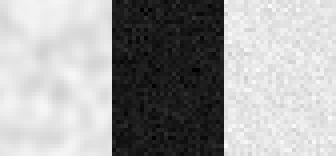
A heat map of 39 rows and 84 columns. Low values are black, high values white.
The table splits into one row of 3 panels. Panel 1,1: very high, blotchy, faint in contrast. Panel 1,2: very low, fine-grained, faint in contrast. Panel 1,3: very high, fine-grained, faint in contrast.
